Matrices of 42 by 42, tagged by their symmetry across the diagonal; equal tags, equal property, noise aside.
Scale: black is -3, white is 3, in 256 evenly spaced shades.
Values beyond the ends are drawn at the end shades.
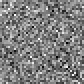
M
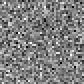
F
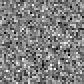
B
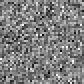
F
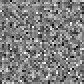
B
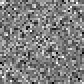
M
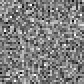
M
